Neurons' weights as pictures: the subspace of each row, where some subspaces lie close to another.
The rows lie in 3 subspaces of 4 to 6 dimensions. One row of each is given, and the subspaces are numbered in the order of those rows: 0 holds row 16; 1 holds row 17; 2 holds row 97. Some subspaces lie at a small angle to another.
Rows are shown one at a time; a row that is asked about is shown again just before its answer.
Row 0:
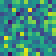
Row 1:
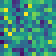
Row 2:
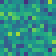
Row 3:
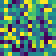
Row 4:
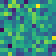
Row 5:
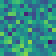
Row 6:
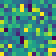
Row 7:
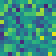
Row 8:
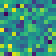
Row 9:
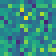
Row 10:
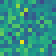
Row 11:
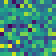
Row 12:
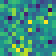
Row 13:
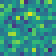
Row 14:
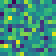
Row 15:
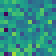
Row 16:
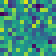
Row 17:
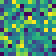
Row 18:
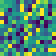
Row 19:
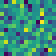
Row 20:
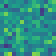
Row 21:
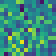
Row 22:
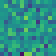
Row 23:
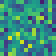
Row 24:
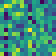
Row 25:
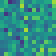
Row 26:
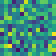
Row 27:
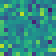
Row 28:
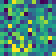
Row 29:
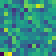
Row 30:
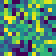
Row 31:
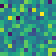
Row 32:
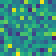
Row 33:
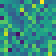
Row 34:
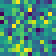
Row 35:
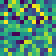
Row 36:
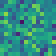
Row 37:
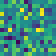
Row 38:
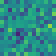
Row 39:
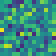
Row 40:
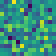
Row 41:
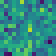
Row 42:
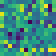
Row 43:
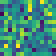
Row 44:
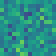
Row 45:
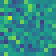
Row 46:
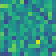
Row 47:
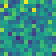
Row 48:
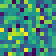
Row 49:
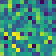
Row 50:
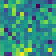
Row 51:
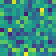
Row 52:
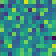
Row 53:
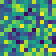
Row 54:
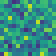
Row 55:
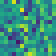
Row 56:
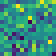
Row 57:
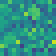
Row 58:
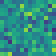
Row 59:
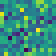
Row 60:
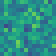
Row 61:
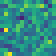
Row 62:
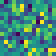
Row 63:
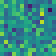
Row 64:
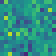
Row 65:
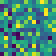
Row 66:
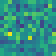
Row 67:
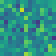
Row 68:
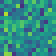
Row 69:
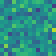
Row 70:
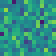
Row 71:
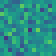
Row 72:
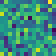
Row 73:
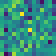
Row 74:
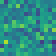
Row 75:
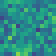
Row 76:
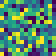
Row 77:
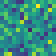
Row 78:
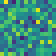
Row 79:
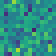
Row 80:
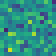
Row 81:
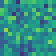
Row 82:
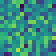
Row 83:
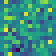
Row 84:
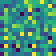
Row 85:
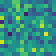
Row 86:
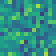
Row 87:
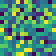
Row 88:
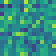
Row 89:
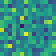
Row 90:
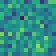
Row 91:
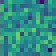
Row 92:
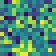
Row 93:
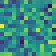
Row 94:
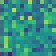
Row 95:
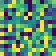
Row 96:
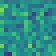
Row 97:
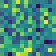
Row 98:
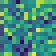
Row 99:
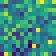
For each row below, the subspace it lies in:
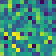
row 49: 2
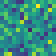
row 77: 1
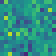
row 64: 2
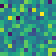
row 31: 0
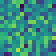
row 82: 1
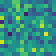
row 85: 2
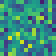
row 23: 0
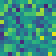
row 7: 2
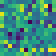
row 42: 2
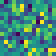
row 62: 0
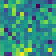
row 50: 2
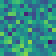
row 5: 2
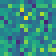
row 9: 1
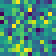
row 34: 2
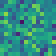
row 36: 0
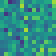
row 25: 0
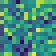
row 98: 2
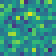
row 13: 0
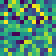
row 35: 0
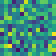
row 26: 1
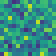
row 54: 0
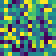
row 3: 2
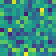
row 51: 2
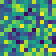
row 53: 0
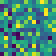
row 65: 2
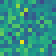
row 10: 0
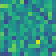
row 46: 0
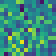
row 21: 1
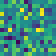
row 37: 2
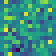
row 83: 2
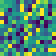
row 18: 2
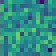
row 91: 2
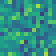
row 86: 0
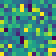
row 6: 0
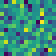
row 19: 0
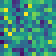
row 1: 2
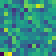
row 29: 0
